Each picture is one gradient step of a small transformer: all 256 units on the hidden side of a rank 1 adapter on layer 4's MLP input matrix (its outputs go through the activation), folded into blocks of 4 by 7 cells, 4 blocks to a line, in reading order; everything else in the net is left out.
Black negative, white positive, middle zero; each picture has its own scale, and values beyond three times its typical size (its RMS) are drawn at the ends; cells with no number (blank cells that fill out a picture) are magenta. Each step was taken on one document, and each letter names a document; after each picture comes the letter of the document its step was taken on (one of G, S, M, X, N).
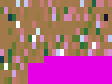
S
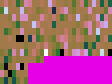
S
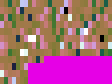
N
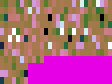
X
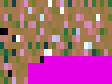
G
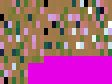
X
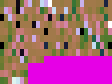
X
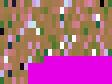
G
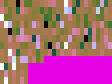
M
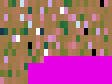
G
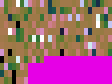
S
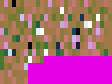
G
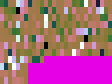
M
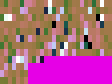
N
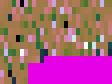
N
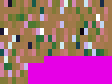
G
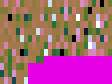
S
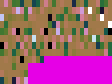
X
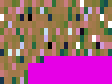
X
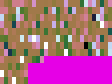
N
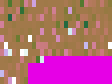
N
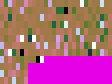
N
